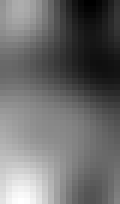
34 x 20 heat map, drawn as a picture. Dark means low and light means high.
Slope: up to the bottom left. Ninth with the highest average: bottom left. Ninth with the lowest average: top right. Lone odd cells: none.
